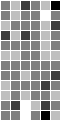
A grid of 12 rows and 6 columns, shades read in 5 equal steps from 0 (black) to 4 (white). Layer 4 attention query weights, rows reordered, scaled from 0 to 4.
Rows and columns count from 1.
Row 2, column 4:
2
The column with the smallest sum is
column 6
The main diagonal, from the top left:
2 3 2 2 3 3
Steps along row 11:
down up down down up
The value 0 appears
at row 1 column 6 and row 12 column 5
